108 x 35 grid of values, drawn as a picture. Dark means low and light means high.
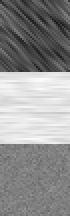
The table splits into 3 rows of 1 panel. Panel 1,1: low, slanting down to the right. Panel 2,1: very high, streaked across, faint in contrast. Panel 3,1: middling, fine-grained, faint in contrast.
